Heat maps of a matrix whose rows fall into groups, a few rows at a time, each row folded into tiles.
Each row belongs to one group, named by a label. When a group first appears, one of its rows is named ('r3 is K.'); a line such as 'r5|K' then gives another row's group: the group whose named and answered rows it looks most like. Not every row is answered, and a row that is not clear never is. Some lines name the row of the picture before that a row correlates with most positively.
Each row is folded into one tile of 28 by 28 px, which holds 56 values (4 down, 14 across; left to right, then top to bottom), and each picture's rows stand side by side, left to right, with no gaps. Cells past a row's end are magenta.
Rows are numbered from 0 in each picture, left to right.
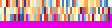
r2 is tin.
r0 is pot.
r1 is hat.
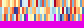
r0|hat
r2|tin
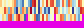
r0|hat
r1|pot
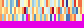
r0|tin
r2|pot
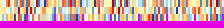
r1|tin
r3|pot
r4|hat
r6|pot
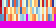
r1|pot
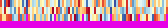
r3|hat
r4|pot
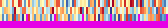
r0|tin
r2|tin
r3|hat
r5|hat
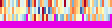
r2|tin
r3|tin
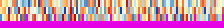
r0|hat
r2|pot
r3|pot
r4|pot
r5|hat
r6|pot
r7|pot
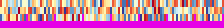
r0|hat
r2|hat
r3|tin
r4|tin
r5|pot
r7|tin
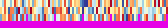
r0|hat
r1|hat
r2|hat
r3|pot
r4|hat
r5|pot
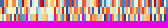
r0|pot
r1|pot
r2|tin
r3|hat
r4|tin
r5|hat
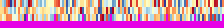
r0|hat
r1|tin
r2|tin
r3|hat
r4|pot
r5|pot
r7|tin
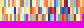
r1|hat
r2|pot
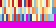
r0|tin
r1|tin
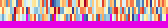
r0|tin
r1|pot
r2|pot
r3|tin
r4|hat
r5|pot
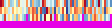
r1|hat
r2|tin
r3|hat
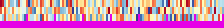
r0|tin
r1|pot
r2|pot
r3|tin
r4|hat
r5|hat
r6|tin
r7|hat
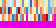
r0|hat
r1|pot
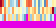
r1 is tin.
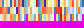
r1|tin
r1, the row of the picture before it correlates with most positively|1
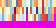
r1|pot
